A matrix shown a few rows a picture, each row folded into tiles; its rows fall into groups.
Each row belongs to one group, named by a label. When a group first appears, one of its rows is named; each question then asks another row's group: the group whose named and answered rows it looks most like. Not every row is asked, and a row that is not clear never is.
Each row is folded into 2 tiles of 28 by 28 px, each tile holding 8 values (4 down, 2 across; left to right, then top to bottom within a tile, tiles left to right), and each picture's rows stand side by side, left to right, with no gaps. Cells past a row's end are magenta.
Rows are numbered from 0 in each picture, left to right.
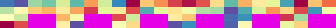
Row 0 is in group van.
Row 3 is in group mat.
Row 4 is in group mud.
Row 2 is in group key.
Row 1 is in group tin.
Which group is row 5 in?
key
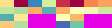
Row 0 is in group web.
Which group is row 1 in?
mat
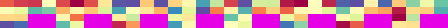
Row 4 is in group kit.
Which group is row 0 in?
mat
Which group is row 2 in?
van
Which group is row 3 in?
mud
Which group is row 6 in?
van
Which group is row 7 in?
tin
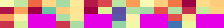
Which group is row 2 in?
mud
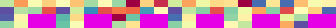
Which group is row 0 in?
mud
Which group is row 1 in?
mud
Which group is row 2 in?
key
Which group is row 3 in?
mud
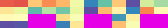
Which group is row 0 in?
mat
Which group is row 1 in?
mud
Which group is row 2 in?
kit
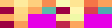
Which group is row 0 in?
tin
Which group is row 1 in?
tin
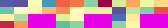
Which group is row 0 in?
van
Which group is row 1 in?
mat
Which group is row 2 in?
mud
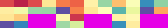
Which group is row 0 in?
mat
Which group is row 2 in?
mud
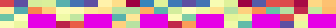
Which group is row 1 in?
van
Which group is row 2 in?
web
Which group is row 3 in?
van
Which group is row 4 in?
web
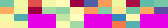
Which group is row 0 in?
tin
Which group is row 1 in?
web
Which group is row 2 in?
web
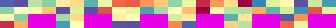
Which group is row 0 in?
van
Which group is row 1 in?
mud
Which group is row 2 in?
mat
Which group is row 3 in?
tin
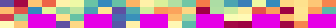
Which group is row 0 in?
key
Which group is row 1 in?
mud
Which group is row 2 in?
mud
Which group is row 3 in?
tin
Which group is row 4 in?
van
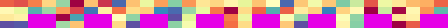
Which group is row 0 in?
mat
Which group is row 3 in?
mud
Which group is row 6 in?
tin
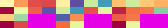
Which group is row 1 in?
kit
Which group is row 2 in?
tin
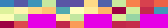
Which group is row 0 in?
van
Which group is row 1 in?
van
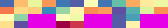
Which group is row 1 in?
van
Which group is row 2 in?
mud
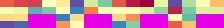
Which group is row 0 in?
mat
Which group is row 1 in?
kit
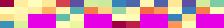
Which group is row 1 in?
kit
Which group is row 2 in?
van
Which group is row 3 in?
kit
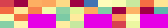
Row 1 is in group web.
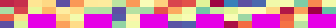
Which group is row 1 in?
key
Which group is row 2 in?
mud
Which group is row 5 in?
tin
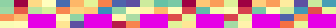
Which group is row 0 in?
key
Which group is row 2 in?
van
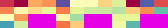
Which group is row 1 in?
key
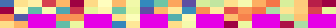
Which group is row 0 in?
key
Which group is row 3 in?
kit
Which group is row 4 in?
tin
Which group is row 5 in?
tin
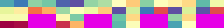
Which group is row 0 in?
van
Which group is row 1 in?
van
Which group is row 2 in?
mud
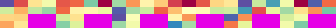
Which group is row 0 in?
key
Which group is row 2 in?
mud
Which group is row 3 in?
mat
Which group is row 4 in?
kit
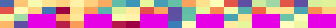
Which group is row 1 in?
tin
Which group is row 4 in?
kit
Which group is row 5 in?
kit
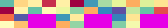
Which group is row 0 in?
key
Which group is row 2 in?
mud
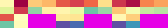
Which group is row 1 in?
mat
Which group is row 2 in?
mat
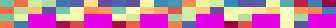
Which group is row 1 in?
van
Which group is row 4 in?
van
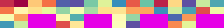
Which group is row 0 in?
mat
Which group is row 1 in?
van
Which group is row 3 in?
kit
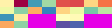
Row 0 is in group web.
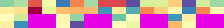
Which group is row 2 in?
kit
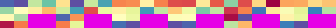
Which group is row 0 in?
van
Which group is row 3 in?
mat
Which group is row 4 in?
key
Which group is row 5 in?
mat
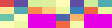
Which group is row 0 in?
kit
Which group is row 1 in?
kit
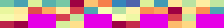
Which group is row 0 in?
van
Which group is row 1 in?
key
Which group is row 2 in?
van
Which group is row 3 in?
tin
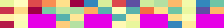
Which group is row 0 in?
tin
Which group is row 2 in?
kit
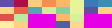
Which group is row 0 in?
key
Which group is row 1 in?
mud
